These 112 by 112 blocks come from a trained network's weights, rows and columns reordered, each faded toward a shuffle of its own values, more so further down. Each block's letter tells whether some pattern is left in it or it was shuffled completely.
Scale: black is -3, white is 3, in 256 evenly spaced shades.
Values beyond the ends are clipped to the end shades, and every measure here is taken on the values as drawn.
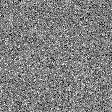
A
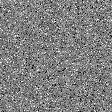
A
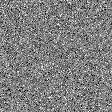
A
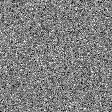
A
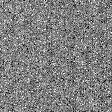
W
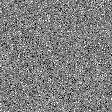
A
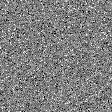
A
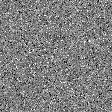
A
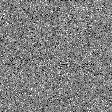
W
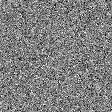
A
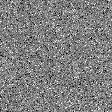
W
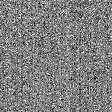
W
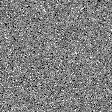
A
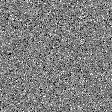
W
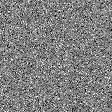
A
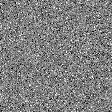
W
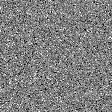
A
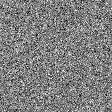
A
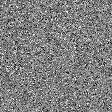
A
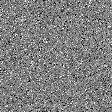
W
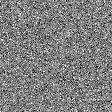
A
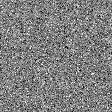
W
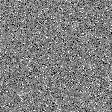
A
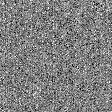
W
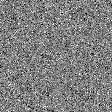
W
